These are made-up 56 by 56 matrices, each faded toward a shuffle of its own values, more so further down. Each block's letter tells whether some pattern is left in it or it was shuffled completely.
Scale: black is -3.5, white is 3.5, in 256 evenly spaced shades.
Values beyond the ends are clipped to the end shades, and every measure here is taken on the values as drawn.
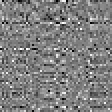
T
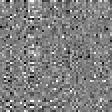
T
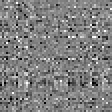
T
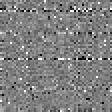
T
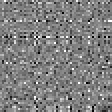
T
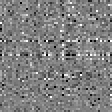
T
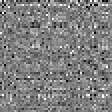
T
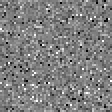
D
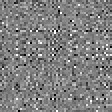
T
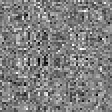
T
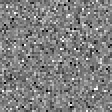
D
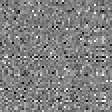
T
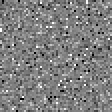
D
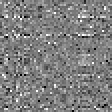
T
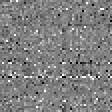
T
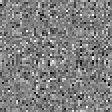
T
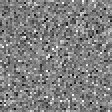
D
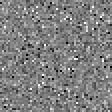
D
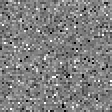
D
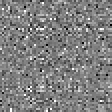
T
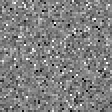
D
